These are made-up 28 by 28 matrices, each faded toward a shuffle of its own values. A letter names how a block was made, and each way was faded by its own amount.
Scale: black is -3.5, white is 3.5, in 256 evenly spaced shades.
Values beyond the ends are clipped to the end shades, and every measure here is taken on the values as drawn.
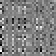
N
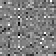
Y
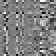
N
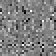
Y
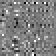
Y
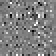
Y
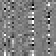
N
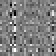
N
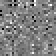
Y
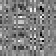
N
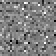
Y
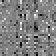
Y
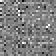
Y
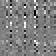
N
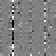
N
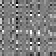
N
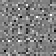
Y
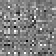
Y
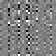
N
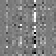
N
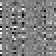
N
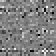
Y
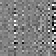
N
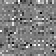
Y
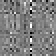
N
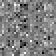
Y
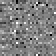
Y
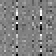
N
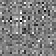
Y
